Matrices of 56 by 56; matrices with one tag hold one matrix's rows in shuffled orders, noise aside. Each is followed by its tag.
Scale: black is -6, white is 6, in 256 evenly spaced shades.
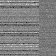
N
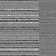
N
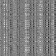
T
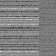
N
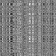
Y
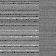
N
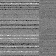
N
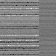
N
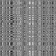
Y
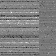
N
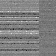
N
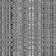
Y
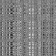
Y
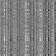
T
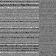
N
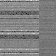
N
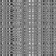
Y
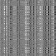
T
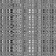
Y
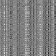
T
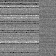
N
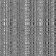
T
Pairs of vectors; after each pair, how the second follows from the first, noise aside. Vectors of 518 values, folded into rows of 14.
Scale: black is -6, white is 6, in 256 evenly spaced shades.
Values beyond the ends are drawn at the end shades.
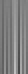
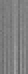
shrunk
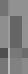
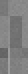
shrunk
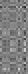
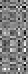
scaled up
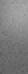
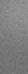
shrunk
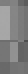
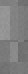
shrunk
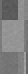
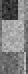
scaled up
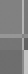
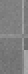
shrunk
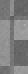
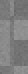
shrunk
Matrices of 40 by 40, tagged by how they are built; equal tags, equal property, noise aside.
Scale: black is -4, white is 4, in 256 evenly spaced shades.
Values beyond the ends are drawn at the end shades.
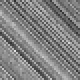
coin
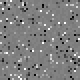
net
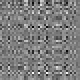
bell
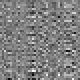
bell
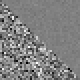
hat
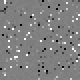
net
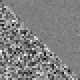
hat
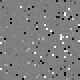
net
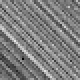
coin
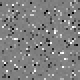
net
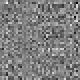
bell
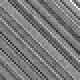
coin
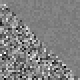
hat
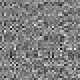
bell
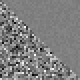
hat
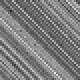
coin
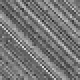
coin
